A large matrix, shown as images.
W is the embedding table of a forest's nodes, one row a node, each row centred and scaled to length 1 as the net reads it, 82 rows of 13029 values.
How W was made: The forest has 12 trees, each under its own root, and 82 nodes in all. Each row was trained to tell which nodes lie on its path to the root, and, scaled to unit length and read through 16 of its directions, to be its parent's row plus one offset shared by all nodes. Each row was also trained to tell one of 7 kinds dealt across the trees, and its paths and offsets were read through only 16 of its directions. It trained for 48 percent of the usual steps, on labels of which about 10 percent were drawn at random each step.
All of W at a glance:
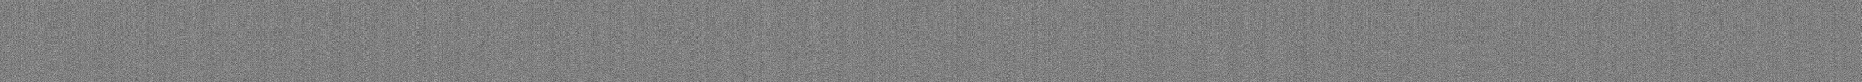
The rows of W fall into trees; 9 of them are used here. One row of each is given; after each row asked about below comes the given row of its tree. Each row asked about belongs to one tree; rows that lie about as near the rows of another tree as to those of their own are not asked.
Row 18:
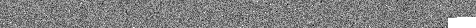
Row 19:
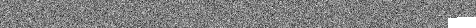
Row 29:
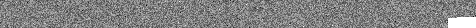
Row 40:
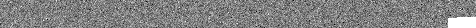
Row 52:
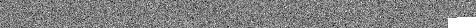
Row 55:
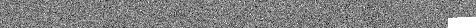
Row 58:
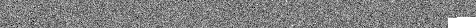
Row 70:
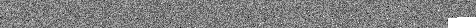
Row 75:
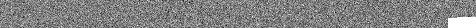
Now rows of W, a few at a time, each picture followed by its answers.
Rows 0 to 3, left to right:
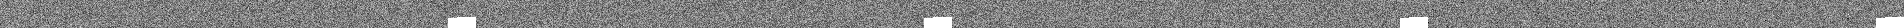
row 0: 40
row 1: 40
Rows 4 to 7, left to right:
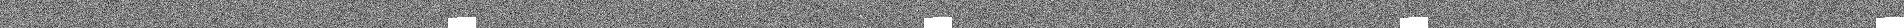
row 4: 70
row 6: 29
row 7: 18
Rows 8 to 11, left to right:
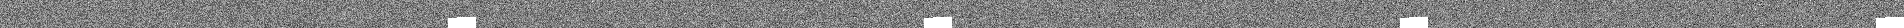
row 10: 75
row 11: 70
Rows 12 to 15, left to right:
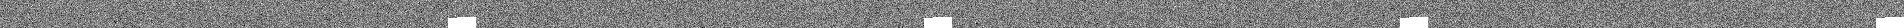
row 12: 55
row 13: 52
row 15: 52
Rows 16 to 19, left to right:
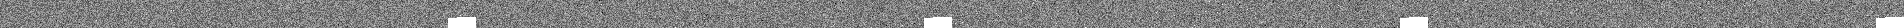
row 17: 18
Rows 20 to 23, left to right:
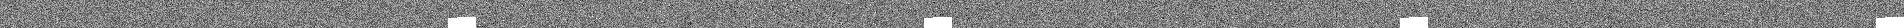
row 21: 18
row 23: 55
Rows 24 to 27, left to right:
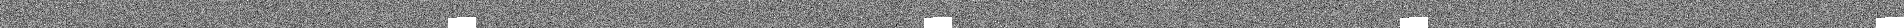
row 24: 55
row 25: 58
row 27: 55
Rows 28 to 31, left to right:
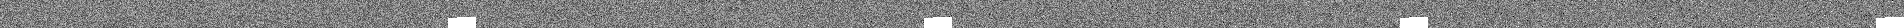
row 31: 29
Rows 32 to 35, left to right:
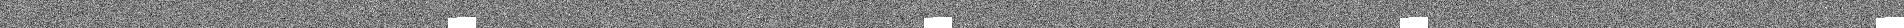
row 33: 58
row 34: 29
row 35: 29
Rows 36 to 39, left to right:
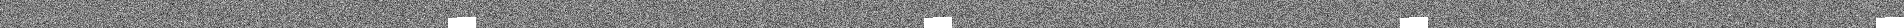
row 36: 75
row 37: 75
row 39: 58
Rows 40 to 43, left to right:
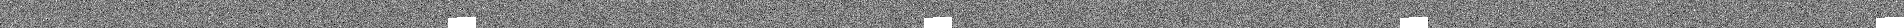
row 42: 55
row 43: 55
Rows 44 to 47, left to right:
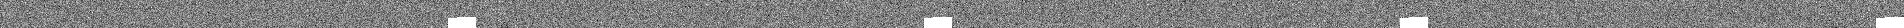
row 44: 29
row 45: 58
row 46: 40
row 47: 58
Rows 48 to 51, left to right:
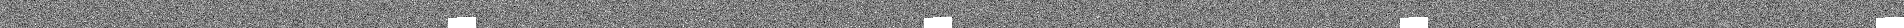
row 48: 55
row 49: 55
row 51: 58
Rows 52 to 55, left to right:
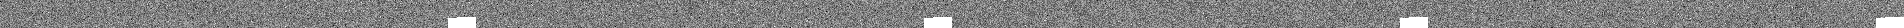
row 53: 19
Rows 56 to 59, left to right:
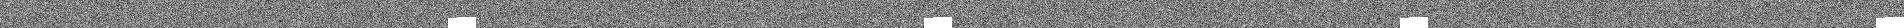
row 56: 58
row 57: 19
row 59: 52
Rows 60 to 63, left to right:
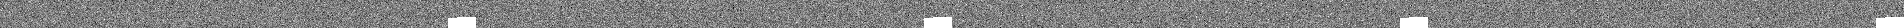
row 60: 29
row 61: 55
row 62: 18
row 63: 70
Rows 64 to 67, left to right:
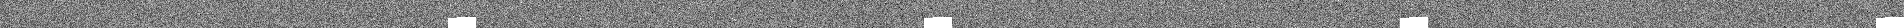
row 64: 58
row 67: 58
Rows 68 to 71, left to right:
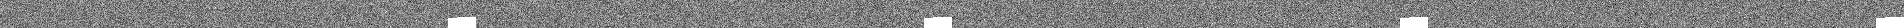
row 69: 18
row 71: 19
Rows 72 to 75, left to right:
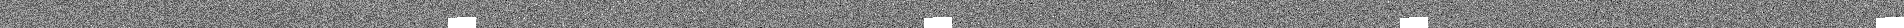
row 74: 19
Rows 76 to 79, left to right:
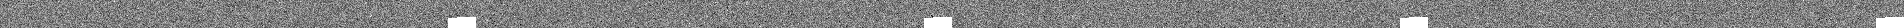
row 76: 55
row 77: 52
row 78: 58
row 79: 19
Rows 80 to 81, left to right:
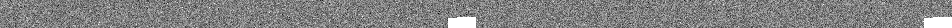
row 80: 52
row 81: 29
